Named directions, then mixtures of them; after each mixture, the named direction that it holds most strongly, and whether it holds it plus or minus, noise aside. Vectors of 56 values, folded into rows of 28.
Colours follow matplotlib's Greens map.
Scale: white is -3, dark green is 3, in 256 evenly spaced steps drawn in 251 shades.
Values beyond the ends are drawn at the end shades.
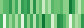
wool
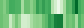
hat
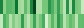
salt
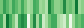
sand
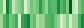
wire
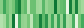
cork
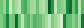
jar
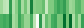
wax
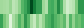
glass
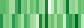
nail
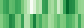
glass, minus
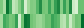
wire, plus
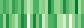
sand, plus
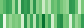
wool, plus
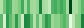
wool, plus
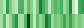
sand, minus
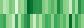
glass, plus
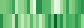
hat, plus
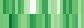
glass, minus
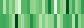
cork, minus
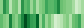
hat, minus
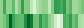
hat, minus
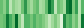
jar, plus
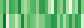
jar, minus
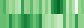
hat, minus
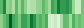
hat, minus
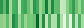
wax, minus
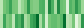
nail, minus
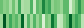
wool, minus
